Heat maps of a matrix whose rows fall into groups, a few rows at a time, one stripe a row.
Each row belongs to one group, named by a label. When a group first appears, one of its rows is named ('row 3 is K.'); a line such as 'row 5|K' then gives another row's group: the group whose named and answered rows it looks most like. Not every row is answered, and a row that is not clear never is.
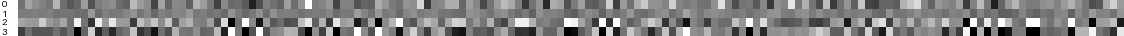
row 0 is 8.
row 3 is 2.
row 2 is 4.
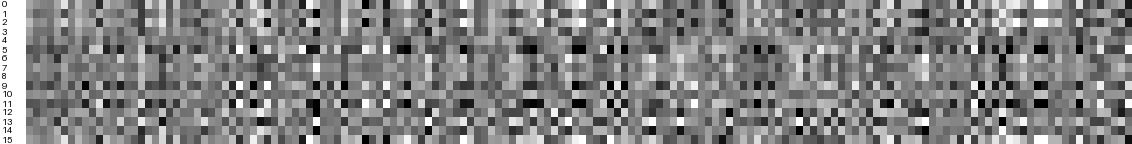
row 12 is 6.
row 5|2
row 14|6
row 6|8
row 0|4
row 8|8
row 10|4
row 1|6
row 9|2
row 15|4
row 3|6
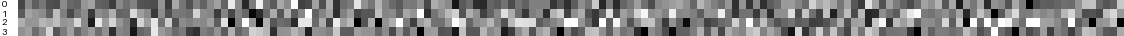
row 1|8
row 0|2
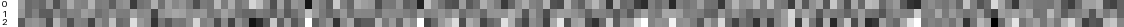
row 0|6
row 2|8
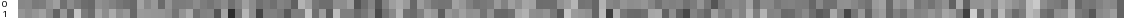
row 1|4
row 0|4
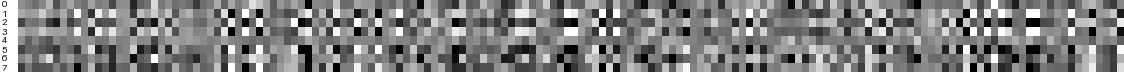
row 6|6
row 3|4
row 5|2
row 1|4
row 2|2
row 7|2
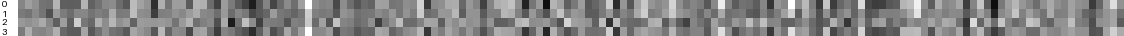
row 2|4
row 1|8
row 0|8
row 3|8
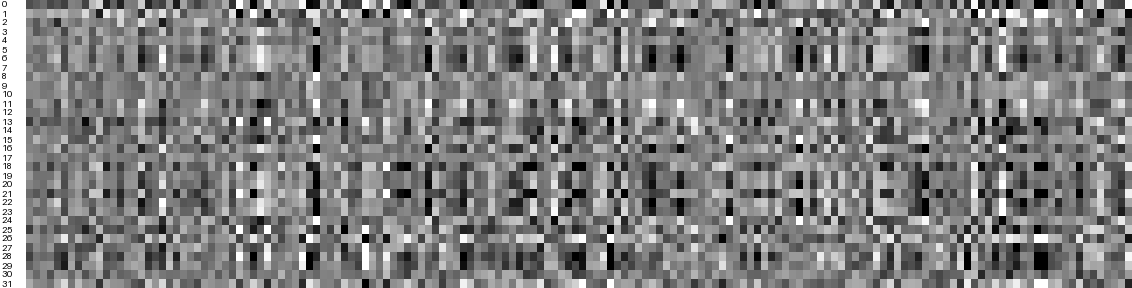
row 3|6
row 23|6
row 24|8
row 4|4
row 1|4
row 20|6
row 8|8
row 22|6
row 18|2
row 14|2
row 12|8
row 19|6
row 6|6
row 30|2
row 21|2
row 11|8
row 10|4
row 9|4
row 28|2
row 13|2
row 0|2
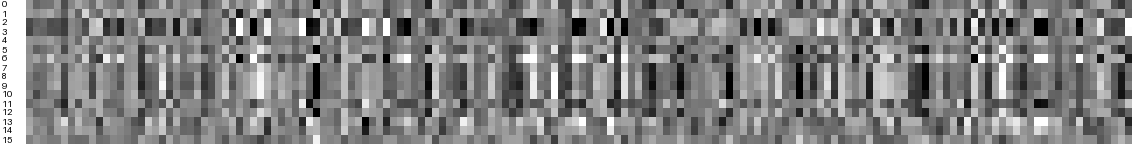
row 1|4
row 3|2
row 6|4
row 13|4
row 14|4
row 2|2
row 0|6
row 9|6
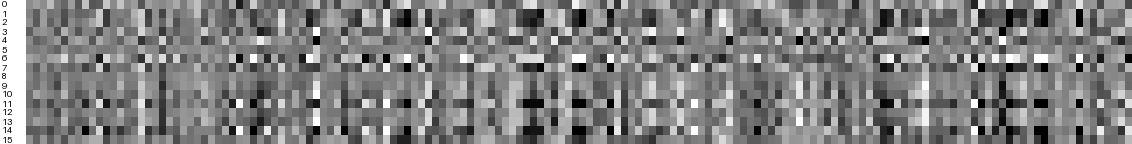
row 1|2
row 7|2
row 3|8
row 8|8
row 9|8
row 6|4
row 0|4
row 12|8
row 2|2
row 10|8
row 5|8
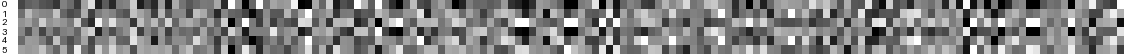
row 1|8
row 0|2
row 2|4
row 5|4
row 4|8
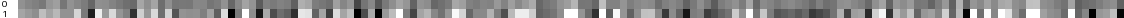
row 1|4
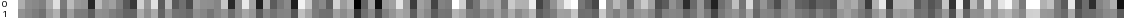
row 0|4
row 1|4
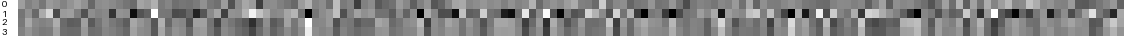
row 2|8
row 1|6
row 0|4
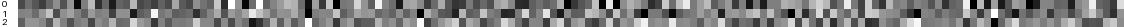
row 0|2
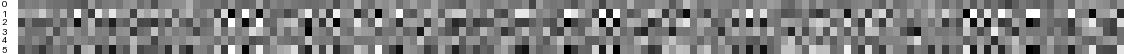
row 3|6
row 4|8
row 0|2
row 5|2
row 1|4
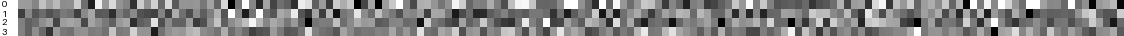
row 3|8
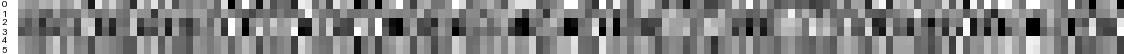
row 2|2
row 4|4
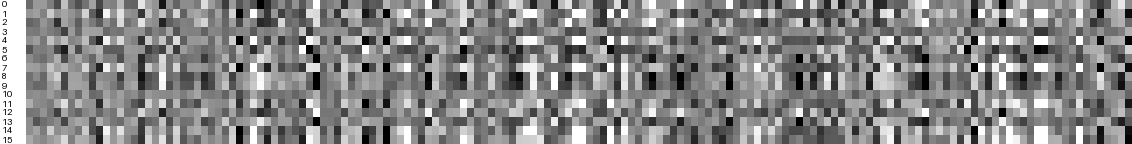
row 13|6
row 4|4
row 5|2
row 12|8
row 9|6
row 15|4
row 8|6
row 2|8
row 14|4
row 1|4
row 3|2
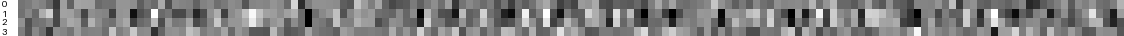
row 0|2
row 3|8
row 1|6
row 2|6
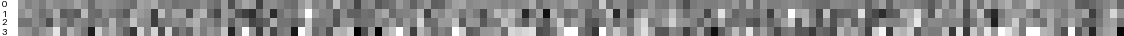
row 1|8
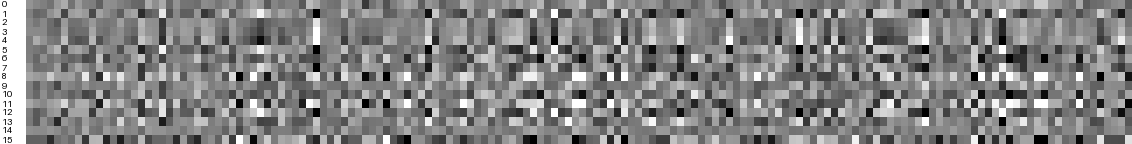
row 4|8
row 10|2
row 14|4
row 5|6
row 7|6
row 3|8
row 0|4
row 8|4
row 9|8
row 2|8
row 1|6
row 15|2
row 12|6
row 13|8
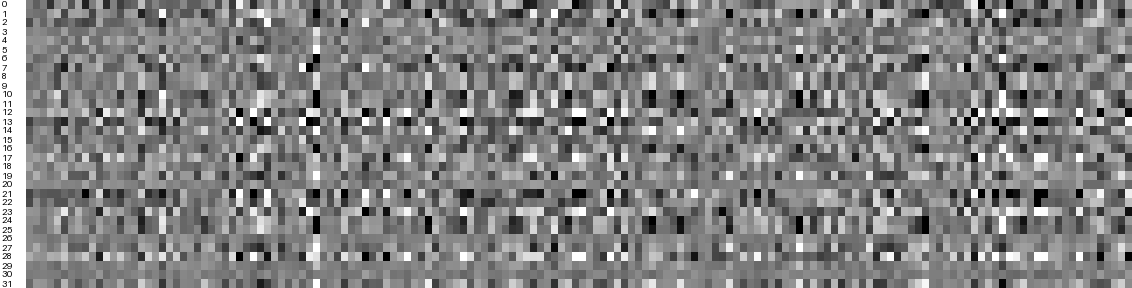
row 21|2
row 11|6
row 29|8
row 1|6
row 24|6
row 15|2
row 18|4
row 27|8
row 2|2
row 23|4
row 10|6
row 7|2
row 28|4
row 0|2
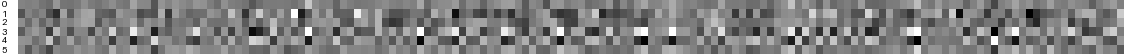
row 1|2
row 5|8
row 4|6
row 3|8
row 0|8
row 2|2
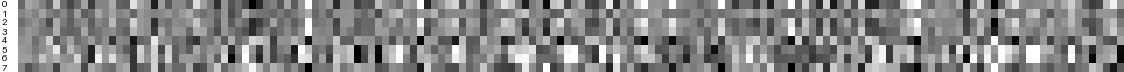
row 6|4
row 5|4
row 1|4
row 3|8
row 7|6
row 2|8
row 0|8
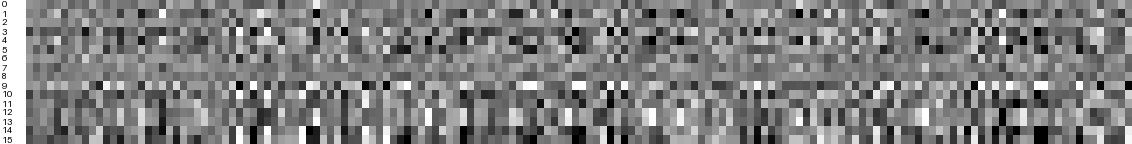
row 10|2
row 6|4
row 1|6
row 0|8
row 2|4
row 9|4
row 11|2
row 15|2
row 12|8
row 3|2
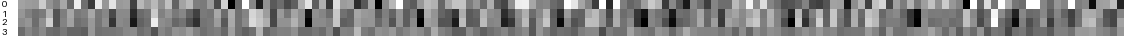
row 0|4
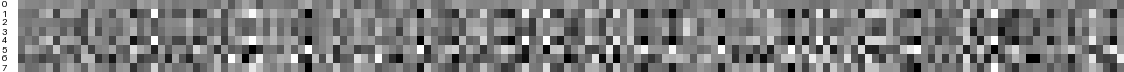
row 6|2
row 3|2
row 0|4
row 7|6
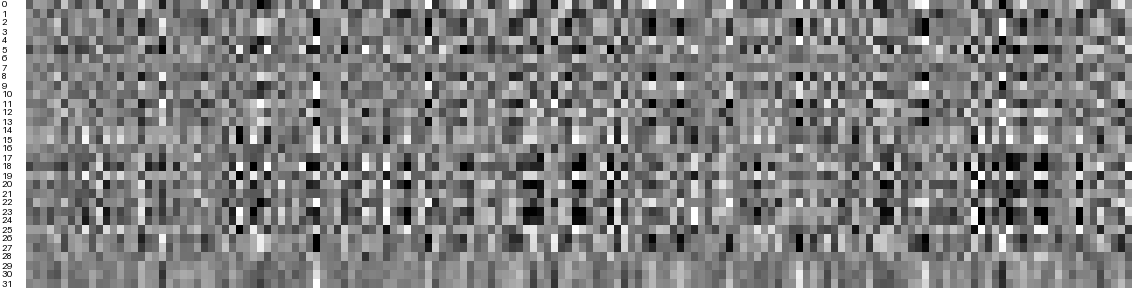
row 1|2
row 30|8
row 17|2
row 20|2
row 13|6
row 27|6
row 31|8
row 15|4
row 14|4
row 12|4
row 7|2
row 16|8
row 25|4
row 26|6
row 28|4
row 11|6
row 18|2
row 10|8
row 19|4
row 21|2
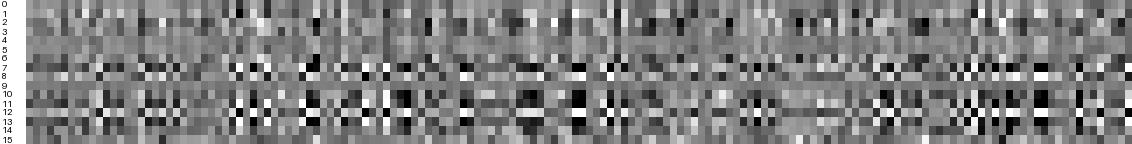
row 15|8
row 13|2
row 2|6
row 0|4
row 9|2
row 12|4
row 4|4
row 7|2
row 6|6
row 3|6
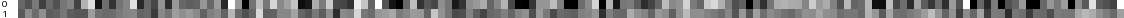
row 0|2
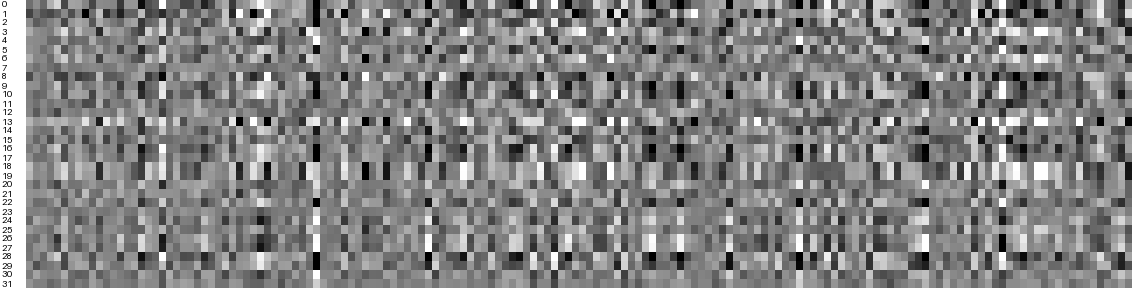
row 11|2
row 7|8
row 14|6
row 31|8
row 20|8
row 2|6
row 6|4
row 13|4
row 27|8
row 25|4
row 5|6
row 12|8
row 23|8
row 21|4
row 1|2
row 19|4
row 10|6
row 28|6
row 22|6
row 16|6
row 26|8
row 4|8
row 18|4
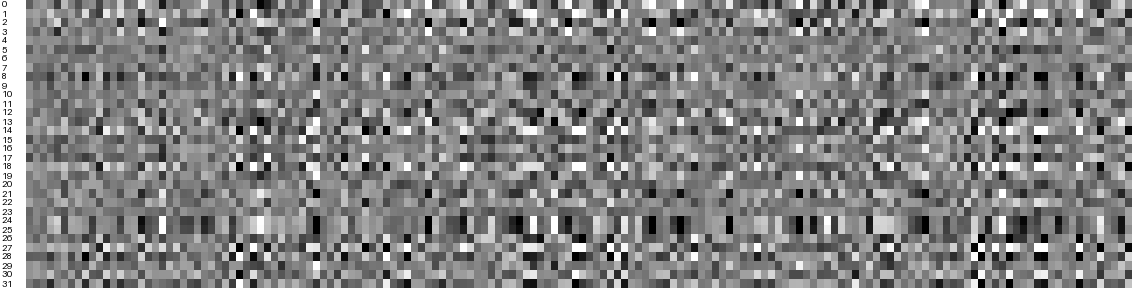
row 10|8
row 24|6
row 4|4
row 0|8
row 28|2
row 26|2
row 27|4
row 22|4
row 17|2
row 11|6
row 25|6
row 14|4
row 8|2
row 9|2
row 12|2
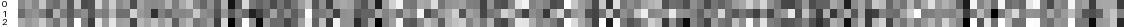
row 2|4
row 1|8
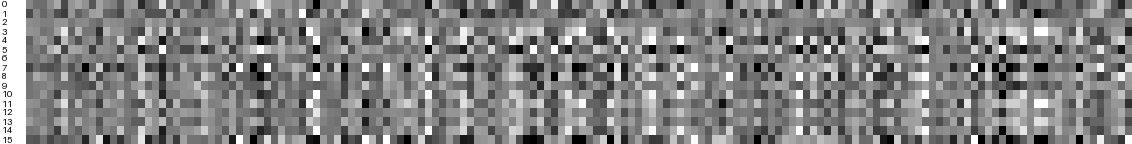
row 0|6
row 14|8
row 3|4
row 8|8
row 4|8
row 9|2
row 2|4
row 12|8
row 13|4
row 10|8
